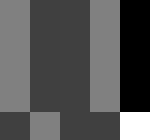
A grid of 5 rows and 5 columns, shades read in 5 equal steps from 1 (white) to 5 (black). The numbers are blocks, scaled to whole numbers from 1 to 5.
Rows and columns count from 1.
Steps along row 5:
down up same down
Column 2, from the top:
4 4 4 4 3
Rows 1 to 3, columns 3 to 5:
4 3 5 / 4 3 5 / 4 3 5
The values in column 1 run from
3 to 4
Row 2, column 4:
3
